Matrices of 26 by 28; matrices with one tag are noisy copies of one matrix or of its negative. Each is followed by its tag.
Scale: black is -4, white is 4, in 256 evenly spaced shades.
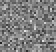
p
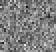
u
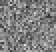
u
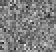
u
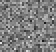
p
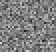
p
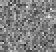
u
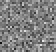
p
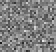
p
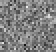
u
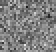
u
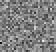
p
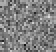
u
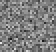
p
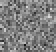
u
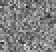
u
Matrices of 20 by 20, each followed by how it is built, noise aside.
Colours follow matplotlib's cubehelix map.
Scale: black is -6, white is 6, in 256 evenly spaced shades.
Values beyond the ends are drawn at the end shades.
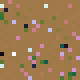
sparse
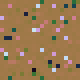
sparse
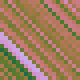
Toeplitz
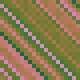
Toeplitz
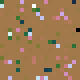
sparse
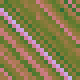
Toeplitz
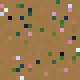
sparse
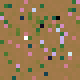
sparse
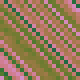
Toeplitz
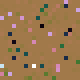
sparse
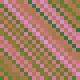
Toeplitz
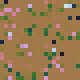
sparse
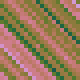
Toeplitz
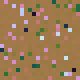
sparse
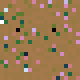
sparse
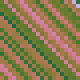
Toeplitz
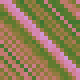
Toeplitz
